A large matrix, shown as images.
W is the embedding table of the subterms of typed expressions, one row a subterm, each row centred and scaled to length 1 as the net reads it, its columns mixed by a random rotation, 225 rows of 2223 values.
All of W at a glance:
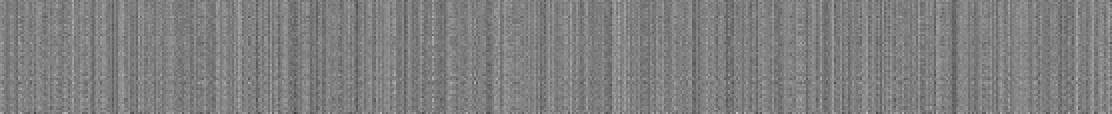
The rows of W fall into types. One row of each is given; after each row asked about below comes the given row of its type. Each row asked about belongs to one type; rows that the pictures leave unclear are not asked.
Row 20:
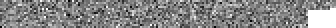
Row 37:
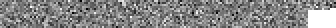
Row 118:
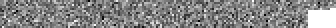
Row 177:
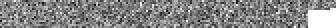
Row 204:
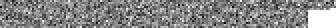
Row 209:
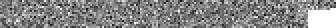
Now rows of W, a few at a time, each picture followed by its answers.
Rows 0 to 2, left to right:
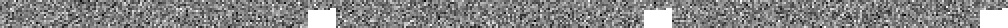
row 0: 37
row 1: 118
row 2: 177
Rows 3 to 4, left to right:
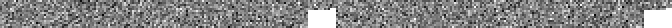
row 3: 37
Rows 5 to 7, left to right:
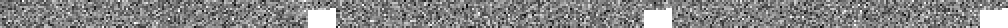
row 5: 209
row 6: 118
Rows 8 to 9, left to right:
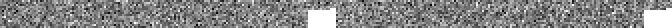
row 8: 118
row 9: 177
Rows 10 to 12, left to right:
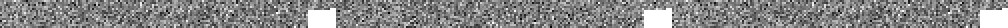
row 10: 177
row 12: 177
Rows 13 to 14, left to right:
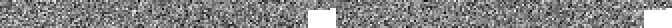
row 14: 209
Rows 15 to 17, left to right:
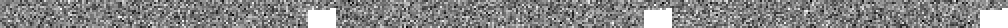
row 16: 204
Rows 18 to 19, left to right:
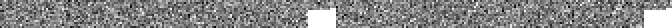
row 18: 20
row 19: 204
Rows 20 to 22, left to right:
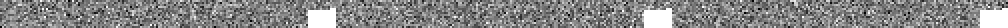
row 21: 177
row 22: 37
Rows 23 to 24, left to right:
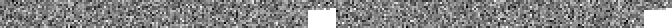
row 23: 204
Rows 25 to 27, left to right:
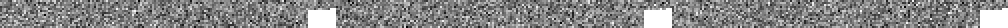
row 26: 204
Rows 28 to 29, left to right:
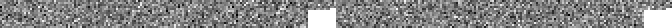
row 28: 204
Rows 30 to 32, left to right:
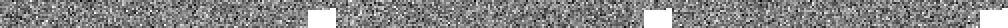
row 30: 37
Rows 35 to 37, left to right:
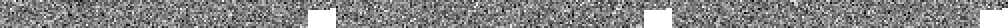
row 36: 204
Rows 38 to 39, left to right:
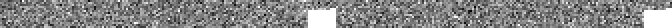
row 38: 209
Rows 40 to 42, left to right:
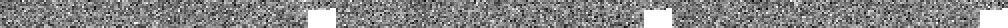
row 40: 209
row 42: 37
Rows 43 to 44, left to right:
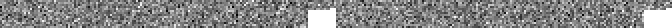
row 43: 204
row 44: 177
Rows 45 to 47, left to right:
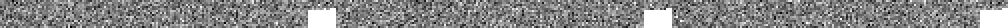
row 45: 204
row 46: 37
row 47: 118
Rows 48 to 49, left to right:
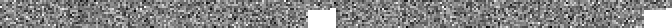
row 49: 20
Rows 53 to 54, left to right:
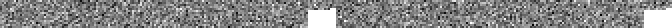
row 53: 37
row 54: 118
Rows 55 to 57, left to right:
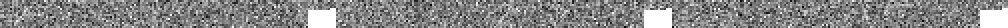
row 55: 209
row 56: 177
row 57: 20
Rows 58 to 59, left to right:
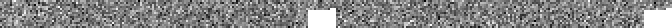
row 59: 118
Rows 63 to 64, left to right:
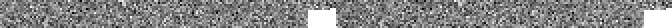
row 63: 37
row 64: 37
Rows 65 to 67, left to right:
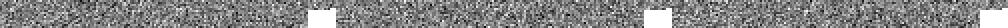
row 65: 37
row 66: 177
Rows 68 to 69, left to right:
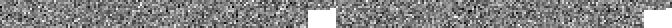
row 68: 204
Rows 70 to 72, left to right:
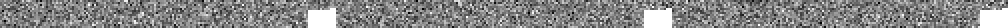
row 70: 118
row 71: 37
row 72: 37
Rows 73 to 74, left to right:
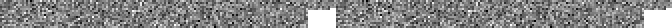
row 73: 20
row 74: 20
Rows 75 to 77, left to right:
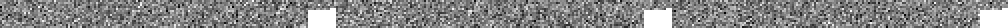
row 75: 204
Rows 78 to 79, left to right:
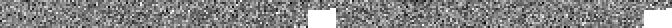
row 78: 177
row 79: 37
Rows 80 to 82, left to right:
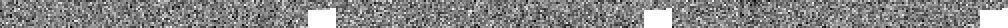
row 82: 20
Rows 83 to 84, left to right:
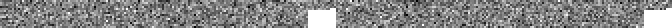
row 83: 209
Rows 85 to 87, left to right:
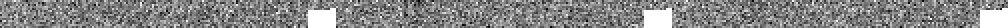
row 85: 177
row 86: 20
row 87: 37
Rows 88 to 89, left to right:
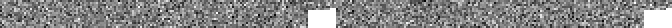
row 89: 118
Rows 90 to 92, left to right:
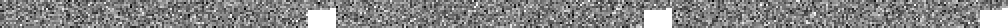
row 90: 20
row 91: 204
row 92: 118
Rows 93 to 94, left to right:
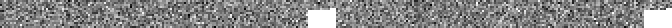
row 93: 20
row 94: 177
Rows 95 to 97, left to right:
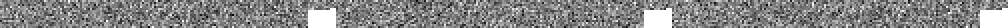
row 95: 177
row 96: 37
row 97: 177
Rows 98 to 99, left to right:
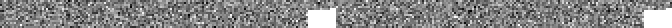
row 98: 20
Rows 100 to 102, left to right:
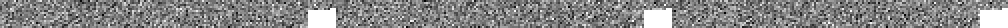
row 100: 37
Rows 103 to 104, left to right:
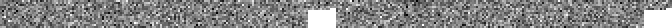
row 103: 118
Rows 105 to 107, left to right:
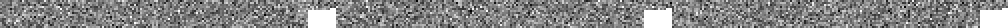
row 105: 209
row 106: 37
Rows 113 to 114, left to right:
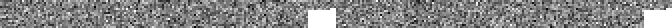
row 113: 209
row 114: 20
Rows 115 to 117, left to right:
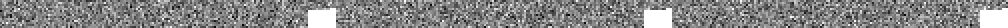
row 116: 177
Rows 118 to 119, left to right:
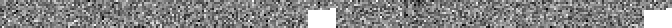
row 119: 20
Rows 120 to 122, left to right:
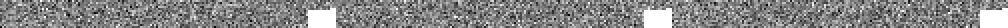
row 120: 20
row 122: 177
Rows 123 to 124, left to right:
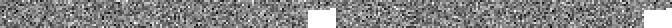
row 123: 118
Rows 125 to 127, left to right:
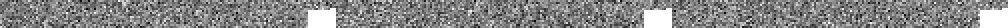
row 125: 37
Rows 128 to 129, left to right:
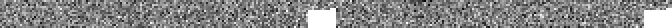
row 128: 177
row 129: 118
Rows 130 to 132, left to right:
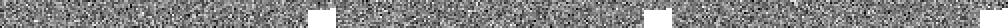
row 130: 118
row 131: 20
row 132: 37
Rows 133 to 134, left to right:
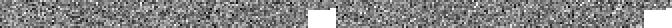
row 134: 204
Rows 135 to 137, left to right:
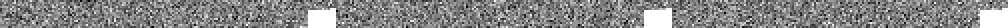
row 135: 37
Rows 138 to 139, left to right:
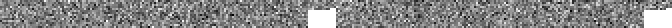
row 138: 177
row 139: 177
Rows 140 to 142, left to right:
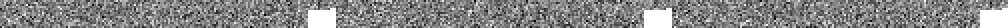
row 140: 118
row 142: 118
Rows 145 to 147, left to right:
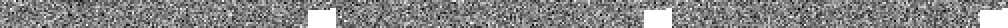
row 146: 118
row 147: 177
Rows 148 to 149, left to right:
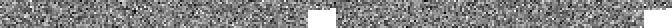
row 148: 37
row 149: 209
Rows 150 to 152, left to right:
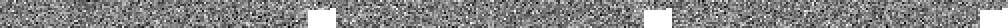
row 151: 209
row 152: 20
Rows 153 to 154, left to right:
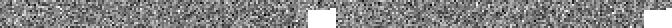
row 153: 209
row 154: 177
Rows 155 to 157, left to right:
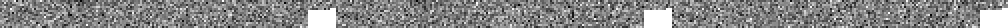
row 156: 204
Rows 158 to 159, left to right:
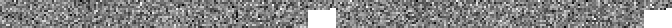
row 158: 204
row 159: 37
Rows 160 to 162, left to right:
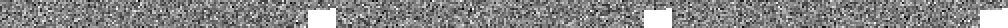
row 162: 20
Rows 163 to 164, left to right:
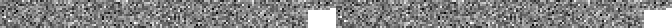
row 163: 118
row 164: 118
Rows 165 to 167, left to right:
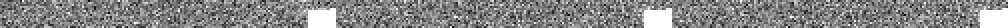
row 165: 209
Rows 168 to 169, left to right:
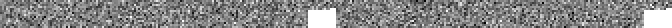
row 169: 37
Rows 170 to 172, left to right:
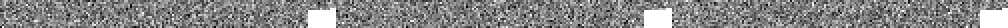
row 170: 118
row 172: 177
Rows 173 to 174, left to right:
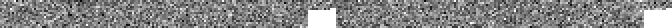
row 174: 209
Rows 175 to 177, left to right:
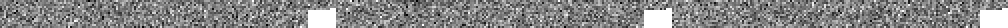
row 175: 118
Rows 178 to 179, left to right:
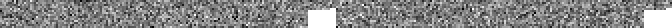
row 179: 118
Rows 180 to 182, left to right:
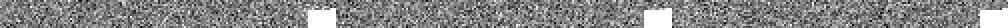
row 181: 204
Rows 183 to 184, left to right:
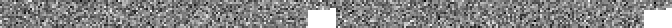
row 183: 37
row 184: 118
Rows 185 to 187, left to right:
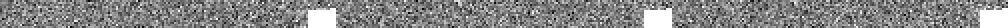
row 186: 37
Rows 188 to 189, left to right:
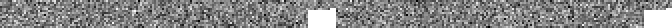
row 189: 204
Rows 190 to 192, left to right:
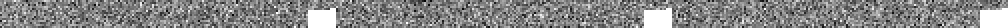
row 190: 177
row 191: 118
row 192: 118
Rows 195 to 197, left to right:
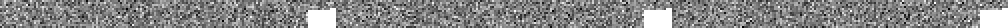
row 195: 177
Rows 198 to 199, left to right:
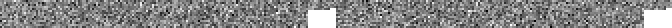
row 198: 177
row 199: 20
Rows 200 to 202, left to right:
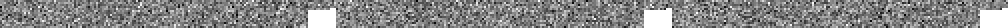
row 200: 204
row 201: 37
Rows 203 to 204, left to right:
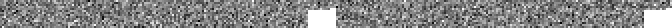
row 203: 118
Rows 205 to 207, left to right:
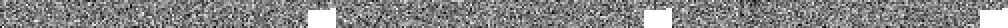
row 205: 118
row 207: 20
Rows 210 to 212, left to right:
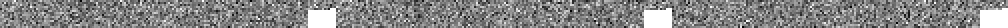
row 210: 37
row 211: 177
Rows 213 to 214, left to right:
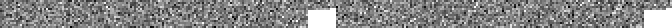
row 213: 20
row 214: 204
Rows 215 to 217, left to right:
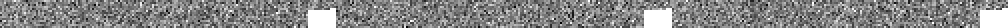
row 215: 177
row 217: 177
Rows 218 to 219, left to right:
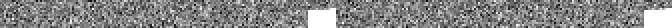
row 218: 118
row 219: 204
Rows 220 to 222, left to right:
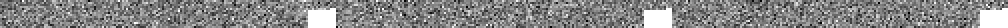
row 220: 209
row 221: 20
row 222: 37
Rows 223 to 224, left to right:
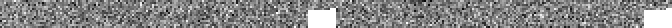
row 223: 177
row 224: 118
